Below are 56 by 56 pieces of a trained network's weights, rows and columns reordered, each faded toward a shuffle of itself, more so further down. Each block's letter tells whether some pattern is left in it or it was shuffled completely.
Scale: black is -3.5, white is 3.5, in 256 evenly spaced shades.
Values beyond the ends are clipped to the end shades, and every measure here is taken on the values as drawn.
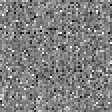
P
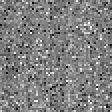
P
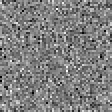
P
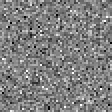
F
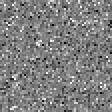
F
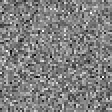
P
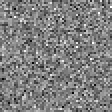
F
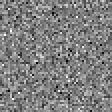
P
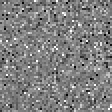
F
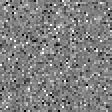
F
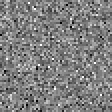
F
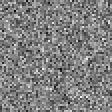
F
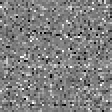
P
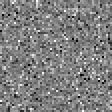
F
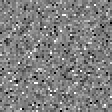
F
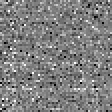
P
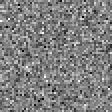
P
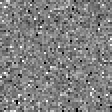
F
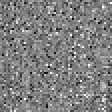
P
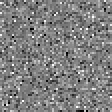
F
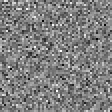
F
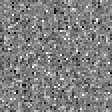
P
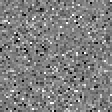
F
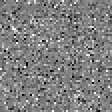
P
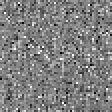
P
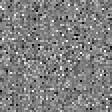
P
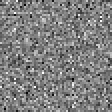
P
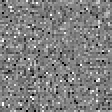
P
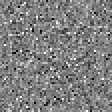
F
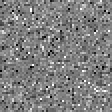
F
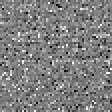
P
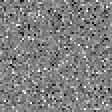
F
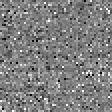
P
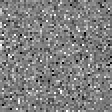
F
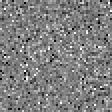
F
